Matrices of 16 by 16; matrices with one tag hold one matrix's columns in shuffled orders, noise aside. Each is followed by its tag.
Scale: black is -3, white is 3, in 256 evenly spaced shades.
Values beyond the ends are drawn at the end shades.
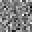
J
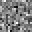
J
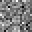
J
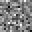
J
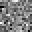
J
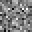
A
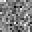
J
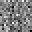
J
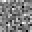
J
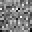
A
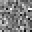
A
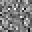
A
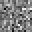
A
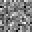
J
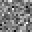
J
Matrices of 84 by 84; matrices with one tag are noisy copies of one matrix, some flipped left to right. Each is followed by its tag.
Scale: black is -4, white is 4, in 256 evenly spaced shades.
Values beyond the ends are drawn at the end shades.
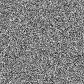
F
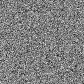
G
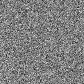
G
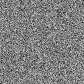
G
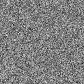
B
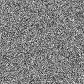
F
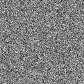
G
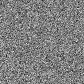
G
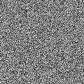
G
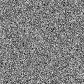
B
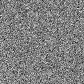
G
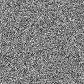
F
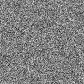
F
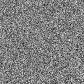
B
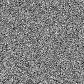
B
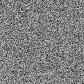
G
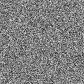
F
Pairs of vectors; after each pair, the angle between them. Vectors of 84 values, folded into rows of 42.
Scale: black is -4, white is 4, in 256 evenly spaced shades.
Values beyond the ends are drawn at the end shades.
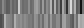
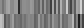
nearly opposite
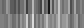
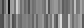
orthogonal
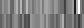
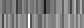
partly opposed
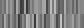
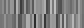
nearly parallel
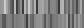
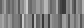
orthogonal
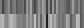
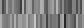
partly aligned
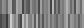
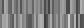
partly opposed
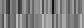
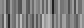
nearly parallel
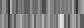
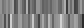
partly aligned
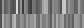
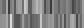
orthogonal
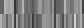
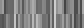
nearly opposite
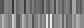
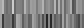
nearly opposite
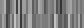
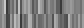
nearly parallel
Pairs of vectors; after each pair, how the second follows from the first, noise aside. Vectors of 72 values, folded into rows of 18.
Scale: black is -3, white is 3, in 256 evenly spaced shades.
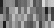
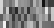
negated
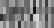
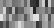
sign-scrambled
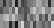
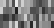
negated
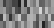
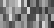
negated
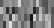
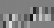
partly zeroed
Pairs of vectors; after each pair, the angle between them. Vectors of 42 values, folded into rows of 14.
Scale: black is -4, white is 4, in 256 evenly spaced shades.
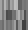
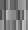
nearly opposite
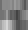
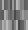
partly aligned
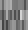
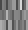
orthogonal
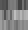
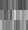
nearly parallel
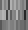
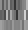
nearly opposite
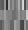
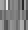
nearly opposite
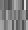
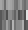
partly opposed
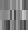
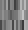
orthogonal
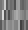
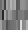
nearly opposite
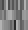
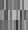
orthogonal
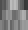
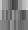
nearly opposite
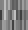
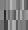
partly opposed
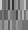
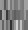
orthogonal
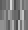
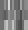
orthogonal
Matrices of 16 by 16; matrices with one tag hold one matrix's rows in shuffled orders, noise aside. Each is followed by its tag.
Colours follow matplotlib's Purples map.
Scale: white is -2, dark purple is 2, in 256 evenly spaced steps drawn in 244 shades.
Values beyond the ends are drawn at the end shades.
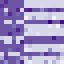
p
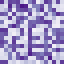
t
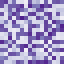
t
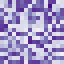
t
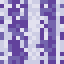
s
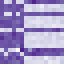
p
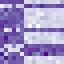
p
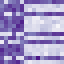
p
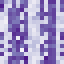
s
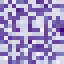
t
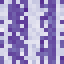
s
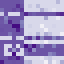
p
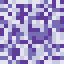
t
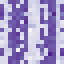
s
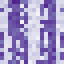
s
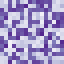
t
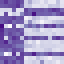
p
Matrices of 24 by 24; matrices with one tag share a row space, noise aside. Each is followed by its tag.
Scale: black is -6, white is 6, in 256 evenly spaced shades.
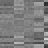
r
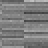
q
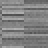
q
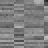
r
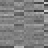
r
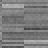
q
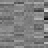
r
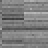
q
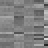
r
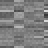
r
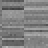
q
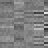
r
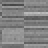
q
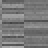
q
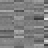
r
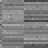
q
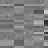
r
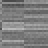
q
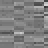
r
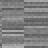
q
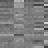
r
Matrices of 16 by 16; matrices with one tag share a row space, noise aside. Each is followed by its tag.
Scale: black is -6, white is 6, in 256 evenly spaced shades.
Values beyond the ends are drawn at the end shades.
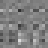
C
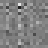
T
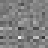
C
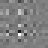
T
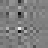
T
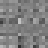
C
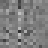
T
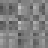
C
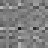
C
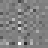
T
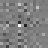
T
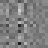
T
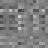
C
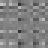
C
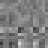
C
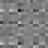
C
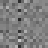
T
